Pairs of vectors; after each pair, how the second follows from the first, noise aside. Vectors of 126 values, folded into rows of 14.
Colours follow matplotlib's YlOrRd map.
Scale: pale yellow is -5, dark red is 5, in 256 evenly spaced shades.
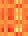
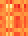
reversed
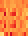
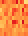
reversed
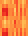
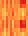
reversed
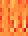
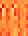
reversed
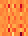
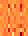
copied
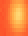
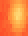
copied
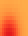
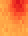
reversed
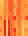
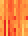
copied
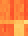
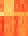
reversed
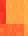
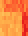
reversed
